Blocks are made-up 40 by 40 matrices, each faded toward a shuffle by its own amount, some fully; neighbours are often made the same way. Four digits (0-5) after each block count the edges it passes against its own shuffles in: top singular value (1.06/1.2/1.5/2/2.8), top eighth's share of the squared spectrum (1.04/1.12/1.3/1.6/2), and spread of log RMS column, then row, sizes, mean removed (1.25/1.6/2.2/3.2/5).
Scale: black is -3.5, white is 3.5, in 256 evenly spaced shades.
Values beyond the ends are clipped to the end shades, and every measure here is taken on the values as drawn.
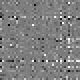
4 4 2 2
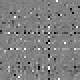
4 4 1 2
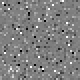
0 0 0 0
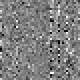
2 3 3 0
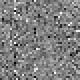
1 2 2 0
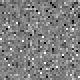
1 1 1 0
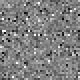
1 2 1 2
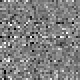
2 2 1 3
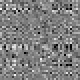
4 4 2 3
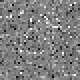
1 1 0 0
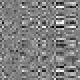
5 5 3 3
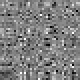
4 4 2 2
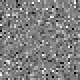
3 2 1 1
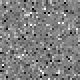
0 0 0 0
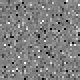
1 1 0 1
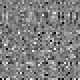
3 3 1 2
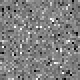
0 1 0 0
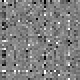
3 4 2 2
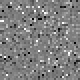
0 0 0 0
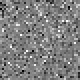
0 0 0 0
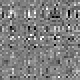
4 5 3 3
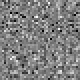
3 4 1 2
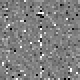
2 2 1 0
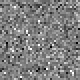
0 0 0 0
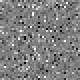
2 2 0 0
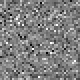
2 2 0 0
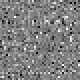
3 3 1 1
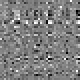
4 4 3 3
